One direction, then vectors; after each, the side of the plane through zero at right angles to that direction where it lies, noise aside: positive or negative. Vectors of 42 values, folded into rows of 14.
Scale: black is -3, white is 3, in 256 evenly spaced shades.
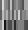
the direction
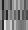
negative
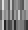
positive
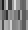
negative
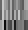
positive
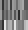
negative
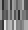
negative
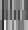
negative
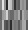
positive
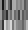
negative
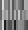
positive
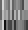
positive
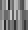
positive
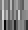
positive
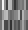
positive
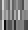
positive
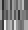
negative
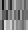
negative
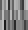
positive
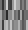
negative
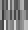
negative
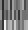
negative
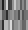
negative
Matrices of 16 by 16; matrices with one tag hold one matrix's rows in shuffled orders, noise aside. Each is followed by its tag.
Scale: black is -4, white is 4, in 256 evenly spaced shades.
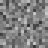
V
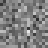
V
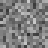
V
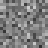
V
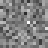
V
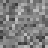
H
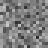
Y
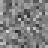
Y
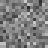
V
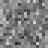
Y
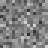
V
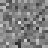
Y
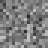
V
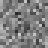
Y
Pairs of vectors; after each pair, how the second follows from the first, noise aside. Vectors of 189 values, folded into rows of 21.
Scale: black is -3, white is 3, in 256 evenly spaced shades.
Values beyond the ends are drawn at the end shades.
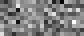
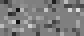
partly zeroed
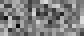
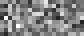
sign-scrambled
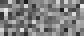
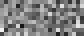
reversed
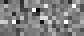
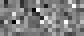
sign-scrambled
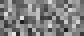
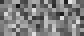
reversed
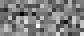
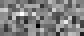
negated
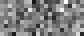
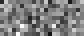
reversed
